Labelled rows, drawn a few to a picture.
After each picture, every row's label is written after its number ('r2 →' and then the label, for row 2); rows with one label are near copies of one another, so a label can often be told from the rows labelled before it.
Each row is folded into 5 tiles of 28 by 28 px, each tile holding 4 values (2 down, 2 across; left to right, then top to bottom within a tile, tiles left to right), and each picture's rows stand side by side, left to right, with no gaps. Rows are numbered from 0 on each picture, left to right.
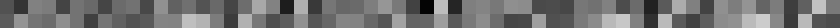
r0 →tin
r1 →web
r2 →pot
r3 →pot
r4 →web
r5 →web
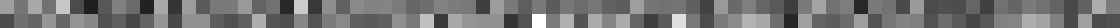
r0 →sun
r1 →pot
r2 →pot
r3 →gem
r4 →gem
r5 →web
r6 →tin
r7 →web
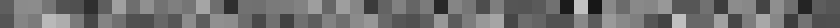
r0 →web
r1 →sun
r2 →sun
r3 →tin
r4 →pot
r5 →tin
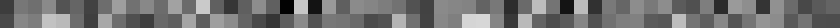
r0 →web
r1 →sun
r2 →pot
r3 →web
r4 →pot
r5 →tin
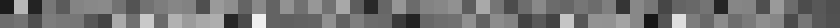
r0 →pot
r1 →gem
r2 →sun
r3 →sun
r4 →gem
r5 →tin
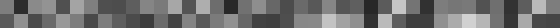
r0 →tin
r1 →sun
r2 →web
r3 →web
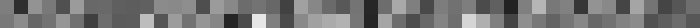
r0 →tin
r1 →gem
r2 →web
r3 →web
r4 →tin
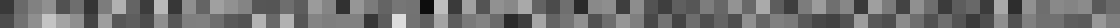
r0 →web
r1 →pot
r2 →gem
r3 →pot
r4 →tin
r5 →sun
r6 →tin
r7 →pot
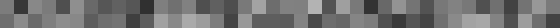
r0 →tin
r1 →web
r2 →sun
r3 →web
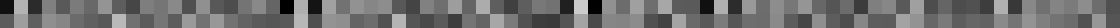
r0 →pot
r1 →sun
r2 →pot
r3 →sun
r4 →pot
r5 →pot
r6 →tin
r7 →pot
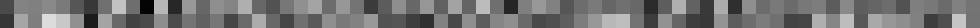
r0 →web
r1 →pot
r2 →sun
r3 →sun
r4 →web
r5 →pot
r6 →gem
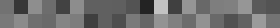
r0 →tin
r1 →pot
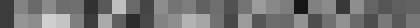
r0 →web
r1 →web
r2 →tin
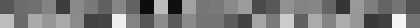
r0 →gem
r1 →pot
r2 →gem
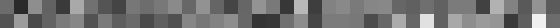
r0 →tin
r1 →sun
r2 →pot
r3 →gem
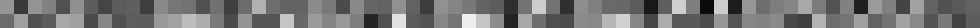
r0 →tin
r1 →web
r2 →gem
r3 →web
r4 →web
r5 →pot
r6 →tin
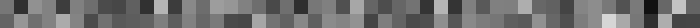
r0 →tin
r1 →pot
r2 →tin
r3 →pot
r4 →web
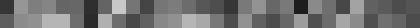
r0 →web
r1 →web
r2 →tin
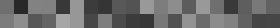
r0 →tin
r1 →sun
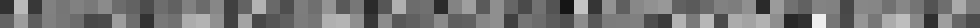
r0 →pot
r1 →web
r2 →web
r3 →tin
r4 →pot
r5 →gem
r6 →web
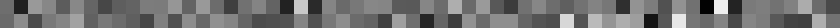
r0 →tin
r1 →sun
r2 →pot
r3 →sun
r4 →gem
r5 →pot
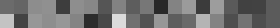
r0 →gem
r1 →tin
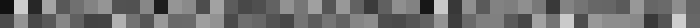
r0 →pot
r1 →tin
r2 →sun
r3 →pot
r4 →gem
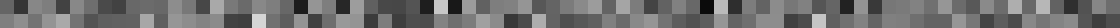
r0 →tin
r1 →gem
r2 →tin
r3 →pot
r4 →sun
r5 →pot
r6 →pot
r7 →sun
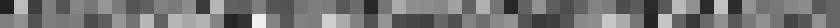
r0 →pot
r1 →gem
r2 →web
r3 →sun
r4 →web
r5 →pot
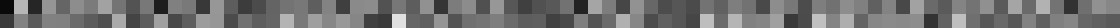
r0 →pot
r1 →tin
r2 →gem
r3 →tin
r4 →tin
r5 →gem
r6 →gem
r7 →sun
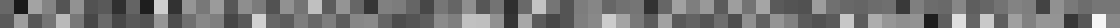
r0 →tin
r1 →pot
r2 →sun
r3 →web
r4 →web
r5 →sun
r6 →gem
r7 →gem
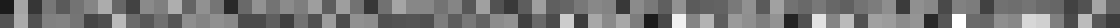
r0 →pot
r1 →sun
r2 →sun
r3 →sun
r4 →gem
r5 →gem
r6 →gem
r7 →web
